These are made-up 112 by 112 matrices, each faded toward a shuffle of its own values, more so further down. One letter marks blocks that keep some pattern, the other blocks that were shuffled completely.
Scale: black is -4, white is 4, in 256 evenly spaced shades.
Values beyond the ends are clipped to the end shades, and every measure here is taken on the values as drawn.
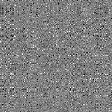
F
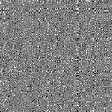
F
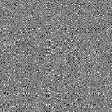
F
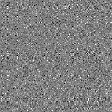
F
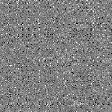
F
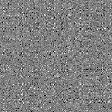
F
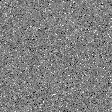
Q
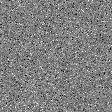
Q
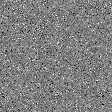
Q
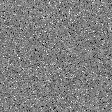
Q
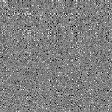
F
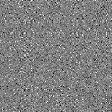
F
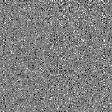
F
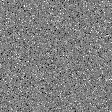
Q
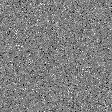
Q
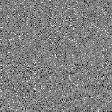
F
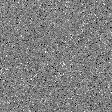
Q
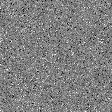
Q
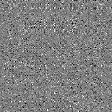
F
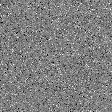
Q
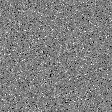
Q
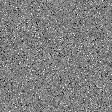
Q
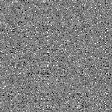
F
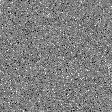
Q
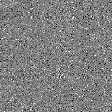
F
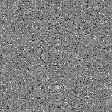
F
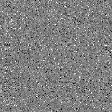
F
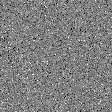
Q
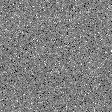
Q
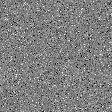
Q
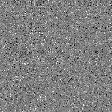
F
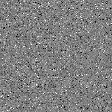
F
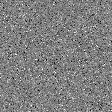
Q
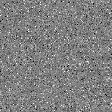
F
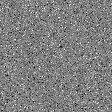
Q
